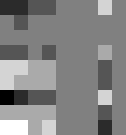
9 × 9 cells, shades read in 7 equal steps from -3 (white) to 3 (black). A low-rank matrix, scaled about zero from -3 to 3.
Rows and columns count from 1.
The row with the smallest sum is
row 9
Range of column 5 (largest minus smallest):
0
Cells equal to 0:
46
